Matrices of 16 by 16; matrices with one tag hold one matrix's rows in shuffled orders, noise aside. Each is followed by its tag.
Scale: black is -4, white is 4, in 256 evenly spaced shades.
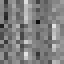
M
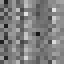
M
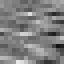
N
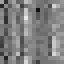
M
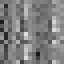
M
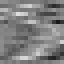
N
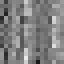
M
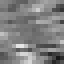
N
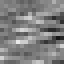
N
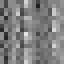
M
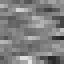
N
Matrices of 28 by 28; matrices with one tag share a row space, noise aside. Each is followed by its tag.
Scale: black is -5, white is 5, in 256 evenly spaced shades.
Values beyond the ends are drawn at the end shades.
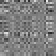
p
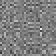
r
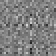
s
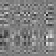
p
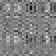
s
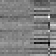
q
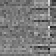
q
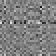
r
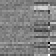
q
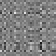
r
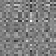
s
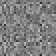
r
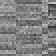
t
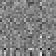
r
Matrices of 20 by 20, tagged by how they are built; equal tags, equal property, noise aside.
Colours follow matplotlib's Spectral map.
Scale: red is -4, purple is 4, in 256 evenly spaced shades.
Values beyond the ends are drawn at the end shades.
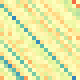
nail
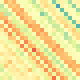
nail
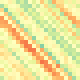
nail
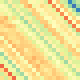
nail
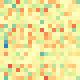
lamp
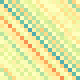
nail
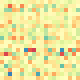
lamp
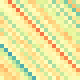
nail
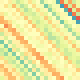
nail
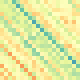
nail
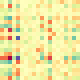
lamp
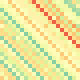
nail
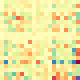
lamp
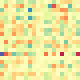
lamp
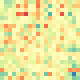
lamp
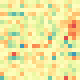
lamp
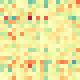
lamp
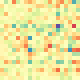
lamp
